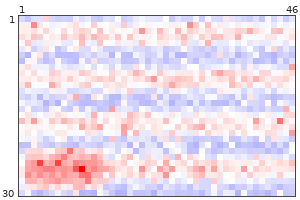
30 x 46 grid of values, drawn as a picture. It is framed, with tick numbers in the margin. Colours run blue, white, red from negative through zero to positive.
Average level on the scale: 50%. Stripes: horizontal, repeating 4 times. Odd patch: higher, in the bottom left. Ninth with the highest average: bottom left.
